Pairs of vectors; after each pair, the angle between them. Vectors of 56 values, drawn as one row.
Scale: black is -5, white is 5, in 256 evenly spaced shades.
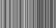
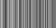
partly aligned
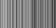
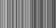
nearly parallel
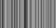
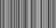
partly aligned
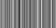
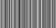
nearly parallel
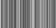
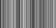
nearly opposite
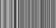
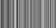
nearly opposite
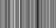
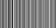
orthogonal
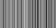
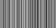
nearly parallel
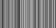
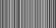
partly aligned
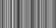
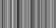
nearly parallel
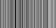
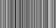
nearly parallel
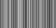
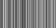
orthogonal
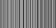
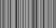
orthogonal
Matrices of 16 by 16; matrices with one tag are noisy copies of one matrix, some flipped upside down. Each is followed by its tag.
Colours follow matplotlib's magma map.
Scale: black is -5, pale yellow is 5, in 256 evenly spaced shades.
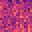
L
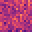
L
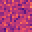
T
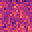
L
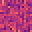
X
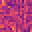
X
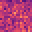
L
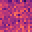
L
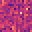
X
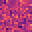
T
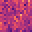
L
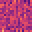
X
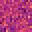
T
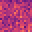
L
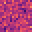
T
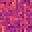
X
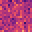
L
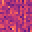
X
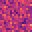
T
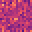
X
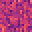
X
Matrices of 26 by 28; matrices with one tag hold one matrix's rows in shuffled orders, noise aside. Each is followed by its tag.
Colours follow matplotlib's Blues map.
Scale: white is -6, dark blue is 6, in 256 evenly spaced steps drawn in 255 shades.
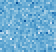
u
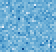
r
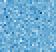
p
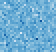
p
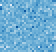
u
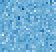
r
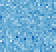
u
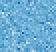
r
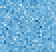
p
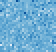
u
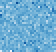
u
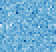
u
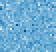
u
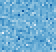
r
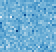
u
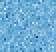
p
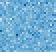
u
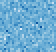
p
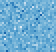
p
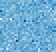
u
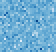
p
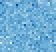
u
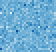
u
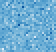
r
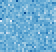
u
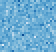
r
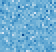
r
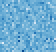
r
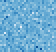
p
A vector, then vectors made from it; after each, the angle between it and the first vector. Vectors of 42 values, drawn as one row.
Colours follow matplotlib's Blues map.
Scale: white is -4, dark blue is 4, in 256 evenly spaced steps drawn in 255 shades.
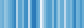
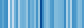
partly opposed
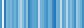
orthogonal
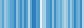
nearly parallel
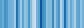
nearly opposite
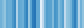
nearly parallel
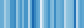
nearly parallel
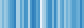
nearly parallel
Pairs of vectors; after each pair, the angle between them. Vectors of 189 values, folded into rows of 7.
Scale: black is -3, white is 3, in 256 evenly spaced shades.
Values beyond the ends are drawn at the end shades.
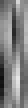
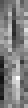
nearly parallel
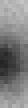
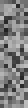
orthogonal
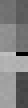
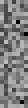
orthogonal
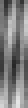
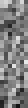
partly opposed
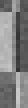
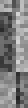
nearly opposite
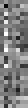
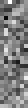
partly aligned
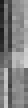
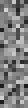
orthogonal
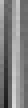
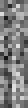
partly aligned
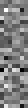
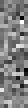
orthogonal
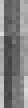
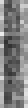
nearly parallel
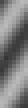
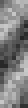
nearly parallel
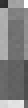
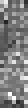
partly opposed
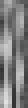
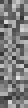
orthogonal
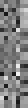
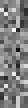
nearly opposite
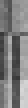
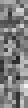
partly aligned
